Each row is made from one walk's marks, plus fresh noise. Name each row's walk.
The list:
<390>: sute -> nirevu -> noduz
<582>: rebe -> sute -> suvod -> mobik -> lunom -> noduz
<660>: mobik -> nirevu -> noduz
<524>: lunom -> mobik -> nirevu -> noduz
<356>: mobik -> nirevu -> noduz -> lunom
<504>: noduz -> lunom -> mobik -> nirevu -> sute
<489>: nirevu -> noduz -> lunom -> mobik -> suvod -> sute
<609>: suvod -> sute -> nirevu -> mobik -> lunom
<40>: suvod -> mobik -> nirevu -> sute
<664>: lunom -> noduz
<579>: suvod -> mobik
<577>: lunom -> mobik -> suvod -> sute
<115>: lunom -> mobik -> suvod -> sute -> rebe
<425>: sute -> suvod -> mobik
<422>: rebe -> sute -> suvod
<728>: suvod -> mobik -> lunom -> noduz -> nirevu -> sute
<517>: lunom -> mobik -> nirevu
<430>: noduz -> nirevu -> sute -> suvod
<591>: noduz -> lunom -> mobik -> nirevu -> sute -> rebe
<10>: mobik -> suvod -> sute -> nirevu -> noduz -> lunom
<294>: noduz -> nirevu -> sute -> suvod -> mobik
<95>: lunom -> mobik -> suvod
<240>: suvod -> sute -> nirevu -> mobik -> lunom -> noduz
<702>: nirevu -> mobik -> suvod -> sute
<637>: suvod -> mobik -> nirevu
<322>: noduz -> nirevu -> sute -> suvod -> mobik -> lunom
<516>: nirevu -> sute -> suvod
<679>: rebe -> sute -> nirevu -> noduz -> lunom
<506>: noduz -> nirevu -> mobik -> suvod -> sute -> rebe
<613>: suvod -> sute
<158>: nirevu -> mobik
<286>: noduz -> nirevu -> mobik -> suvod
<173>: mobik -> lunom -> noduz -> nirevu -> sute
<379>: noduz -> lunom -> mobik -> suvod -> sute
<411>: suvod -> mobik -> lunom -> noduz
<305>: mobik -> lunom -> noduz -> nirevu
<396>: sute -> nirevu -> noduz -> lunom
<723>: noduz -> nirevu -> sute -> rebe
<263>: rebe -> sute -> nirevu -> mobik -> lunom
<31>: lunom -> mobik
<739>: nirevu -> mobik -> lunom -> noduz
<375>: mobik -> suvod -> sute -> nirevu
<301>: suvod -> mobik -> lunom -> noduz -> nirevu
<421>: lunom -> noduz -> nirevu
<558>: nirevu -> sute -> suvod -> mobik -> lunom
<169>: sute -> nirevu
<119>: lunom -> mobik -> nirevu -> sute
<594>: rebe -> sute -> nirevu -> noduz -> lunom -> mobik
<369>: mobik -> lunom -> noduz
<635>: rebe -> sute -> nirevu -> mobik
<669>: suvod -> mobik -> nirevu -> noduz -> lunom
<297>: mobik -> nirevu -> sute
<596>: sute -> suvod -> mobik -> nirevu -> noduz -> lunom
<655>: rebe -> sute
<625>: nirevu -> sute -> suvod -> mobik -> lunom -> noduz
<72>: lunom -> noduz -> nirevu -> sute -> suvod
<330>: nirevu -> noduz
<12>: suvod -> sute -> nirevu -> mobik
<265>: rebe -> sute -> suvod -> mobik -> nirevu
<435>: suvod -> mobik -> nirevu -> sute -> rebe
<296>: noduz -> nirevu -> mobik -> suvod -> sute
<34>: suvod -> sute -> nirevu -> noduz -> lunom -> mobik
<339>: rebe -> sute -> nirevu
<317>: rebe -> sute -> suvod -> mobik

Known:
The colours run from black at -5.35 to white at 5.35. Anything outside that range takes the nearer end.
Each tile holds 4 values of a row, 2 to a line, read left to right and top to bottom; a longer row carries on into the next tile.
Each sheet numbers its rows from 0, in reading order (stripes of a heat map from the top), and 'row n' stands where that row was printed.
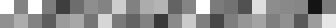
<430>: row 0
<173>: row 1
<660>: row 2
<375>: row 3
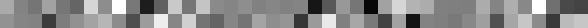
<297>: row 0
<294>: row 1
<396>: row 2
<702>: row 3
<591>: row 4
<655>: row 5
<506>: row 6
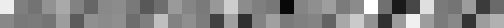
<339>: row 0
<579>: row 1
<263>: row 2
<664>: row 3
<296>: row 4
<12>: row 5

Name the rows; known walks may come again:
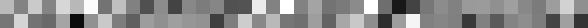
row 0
<594>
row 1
<72>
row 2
<637>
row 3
<723>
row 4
<296>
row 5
<119>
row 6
<263>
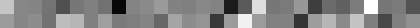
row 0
<317>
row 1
<664>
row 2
<702>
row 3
<12>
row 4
<660>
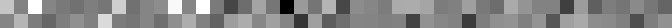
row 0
<390>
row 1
<421>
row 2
<430>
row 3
<240>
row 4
<31>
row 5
<297>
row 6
<558>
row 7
<158>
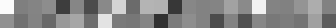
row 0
<516>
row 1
<305>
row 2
<517>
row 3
<339>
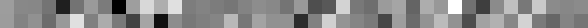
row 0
<425>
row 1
<591>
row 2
<422>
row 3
<40>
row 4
<635>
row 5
<322>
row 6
<396>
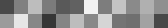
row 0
<669>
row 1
<679>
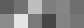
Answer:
<356>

